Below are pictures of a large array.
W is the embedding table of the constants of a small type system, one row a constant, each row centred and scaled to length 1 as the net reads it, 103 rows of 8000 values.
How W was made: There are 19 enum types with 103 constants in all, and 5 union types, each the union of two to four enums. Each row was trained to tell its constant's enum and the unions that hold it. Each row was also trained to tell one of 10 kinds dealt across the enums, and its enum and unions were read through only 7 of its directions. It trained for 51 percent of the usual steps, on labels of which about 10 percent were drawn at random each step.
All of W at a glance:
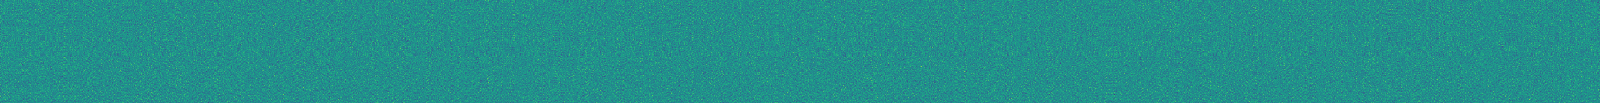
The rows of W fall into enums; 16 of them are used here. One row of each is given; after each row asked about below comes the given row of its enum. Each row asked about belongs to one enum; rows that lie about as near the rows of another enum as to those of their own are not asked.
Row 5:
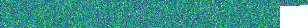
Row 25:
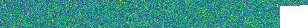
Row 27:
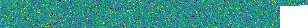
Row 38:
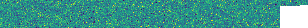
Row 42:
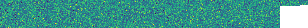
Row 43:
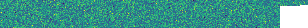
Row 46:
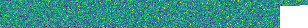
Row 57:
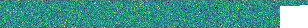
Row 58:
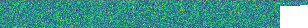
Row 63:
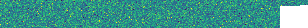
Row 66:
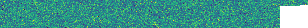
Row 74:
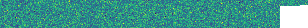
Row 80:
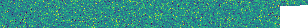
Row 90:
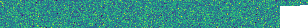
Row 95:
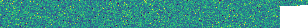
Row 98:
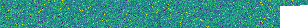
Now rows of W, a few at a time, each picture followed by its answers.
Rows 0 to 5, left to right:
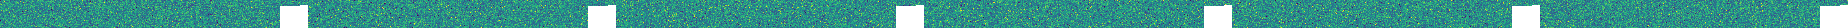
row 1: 63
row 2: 27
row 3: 43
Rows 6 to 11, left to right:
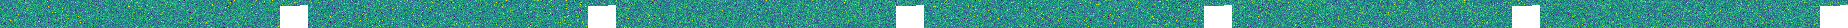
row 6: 90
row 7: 80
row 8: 42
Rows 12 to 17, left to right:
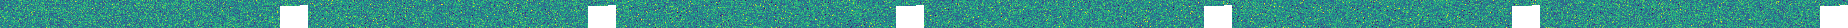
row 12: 66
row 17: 74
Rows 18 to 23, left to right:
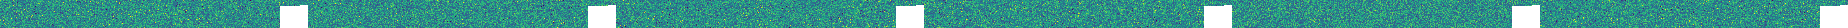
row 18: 74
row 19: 66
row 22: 95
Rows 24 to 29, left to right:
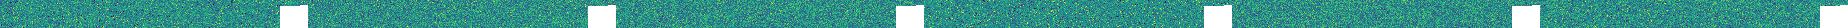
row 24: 90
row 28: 58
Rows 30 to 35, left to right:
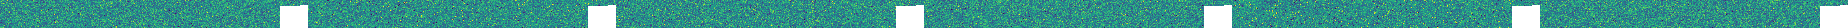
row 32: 43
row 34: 43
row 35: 63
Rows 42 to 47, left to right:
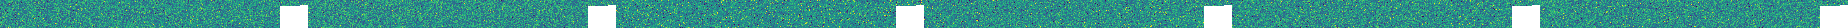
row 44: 98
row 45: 80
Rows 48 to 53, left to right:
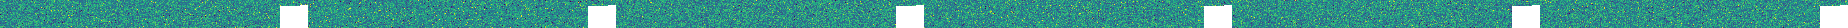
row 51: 5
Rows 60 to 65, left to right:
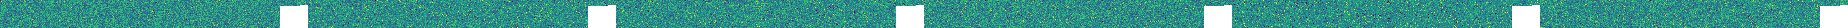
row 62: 57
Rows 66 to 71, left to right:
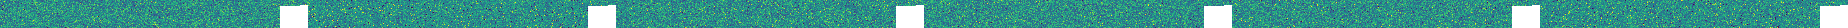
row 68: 66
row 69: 43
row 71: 58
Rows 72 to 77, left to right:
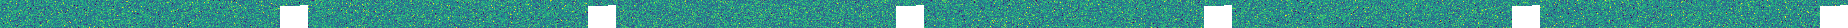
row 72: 27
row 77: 63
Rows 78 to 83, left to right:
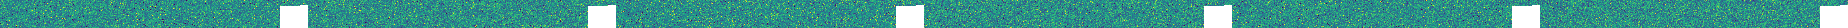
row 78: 5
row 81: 27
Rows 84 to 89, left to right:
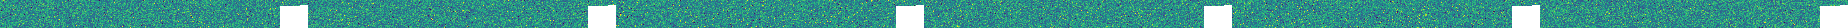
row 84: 95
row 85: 66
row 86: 46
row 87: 5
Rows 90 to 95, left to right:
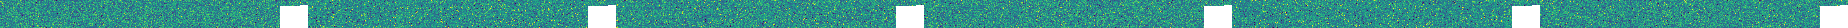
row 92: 95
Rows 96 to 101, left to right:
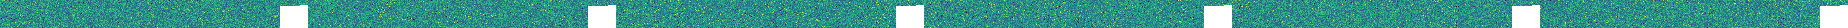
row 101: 25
